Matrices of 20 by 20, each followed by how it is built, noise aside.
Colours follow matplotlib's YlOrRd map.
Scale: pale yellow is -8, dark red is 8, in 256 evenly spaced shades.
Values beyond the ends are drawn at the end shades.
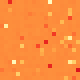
sparse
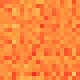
low rank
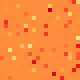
sparse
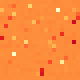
sparse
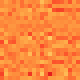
low rank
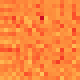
low rank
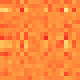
low rank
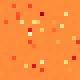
sparse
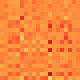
low rank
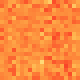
low rank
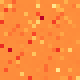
sparse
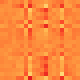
low rank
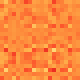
low rank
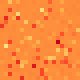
sparse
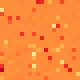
sparse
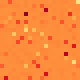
sparse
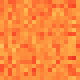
low rank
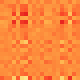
low rank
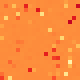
sparse
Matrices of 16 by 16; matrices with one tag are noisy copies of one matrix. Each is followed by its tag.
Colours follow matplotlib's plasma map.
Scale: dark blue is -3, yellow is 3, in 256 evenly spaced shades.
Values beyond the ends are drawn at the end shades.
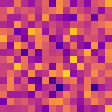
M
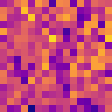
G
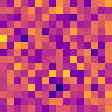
M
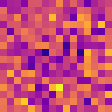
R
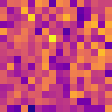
G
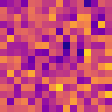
R
